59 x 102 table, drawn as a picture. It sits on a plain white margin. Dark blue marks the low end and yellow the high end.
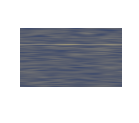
Odd lines: row 17. Histogram: skewed, a long tail of high values. Slope: none. Grain: streaks across.
